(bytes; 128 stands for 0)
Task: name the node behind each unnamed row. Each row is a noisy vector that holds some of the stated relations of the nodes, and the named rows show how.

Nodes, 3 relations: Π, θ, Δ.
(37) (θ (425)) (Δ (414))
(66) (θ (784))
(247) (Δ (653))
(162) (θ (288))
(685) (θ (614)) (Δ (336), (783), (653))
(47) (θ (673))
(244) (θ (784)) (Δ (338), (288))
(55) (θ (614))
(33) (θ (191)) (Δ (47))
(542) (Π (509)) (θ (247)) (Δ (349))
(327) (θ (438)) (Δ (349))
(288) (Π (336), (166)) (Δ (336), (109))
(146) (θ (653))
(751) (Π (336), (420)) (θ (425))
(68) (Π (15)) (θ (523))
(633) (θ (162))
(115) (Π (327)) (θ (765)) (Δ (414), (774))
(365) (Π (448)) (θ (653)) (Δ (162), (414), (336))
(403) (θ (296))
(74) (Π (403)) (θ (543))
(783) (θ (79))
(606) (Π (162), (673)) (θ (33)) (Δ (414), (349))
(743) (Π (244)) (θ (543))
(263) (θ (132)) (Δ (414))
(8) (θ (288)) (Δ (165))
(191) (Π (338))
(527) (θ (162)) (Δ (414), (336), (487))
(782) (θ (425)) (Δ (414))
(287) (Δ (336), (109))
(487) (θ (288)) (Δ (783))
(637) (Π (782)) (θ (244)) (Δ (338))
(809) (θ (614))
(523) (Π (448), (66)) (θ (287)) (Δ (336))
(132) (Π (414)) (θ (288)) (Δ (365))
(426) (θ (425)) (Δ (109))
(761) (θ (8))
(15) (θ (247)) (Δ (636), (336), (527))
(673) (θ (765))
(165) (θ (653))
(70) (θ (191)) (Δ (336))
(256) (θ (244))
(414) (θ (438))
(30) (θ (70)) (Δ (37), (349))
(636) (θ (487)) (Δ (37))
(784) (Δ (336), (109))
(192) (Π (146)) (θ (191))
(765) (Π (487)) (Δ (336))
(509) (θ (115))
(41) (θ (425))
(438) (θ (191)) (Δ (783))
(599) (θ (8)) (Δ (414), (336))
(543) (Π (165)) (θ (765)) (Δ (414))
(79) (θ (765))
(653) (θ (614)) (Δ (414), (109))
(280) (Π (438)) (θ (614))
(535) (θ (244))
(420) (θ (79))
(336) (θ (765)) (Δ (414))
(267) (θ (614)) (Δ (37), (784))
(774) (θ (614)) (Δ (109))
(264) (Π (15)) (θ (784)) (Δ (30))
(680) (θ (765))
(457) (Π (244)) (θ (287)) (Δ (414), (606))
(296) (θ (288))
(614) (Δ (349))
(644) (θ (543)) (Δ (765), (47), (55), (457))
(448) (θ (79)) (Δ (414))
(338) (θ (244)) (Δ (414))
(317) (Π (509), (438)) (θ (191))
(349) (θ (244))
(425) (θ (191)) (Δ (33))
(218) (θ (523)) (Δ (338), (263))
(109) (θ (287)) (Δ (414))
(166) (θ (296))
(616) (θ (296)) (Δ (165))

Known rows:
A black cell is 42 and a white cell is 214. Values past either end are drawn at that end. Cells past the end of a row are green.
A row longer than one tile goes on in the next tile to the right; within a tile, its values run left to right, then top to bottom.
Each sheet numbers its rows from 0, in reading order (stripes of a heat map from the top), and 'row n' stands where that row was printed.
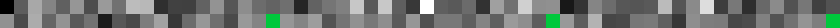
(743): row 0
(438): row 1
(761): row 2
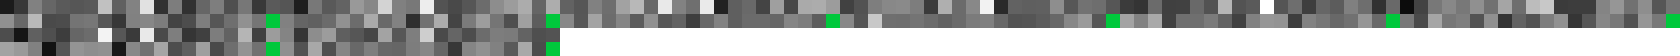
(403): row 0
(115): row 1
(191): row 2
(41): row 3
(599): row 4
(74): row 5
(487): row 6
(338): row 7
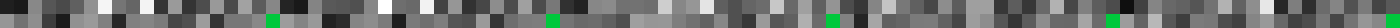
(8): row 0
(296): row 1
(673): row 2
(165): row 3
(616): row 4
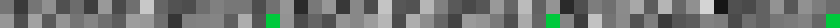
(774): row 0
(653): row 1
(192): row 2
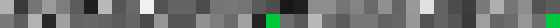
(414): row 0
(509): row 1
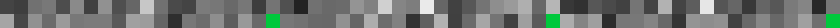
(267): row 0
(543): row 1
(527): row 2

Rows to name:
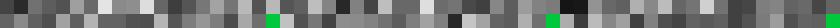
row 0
(765)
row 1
(244)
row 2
(542)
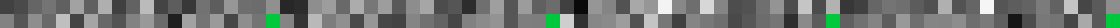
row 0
(365)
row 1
(280)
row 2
(264)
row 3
(448)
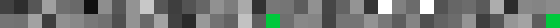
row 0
(783)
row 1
(33)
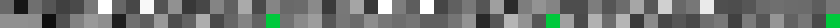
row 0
(162)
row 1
(425)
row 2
(606)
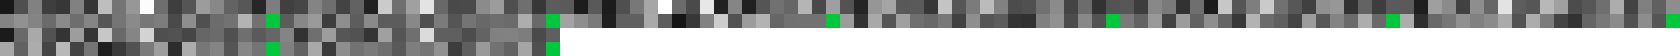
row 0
(644)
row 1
(47)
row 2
(288)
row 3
(349)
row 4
(55)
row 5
(614)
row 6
(457)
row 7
(109)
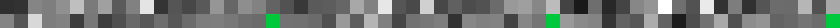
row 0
(317)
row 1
(523)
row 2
(132)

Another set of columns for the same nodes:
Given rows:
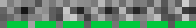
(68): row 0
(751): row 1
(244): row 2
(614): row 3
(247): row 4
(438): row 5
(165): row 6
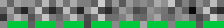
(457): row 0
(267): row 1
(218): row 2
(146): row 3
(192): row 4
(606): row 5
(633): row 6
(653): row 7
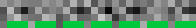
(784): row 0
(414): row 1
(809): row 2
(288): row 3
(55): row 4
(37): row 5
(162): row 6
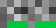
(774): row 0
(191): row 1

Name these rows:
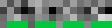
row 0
(487)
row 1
(637)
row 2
(70)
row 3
(336)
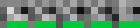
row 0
(338)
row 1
(109)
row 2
(280)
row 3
(15)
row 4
(349)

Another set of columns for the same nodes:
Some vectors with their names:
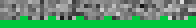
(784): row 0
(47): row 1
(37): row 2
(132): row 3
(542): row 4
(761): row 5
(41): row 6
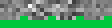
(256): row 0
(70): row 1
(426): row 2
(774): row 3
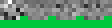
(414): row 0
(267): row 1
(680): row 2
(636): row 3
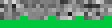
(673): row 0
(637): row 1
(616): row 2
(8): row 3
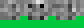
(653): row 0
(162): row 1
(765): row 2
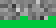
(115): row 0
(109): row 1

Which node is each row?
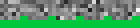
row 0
(165)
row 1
(685)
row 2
(644)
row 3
(783)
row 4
(523)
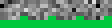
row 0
(743)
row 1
(280)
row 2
(349)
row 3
(336)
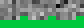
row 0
(55)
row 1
(15)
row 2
(74)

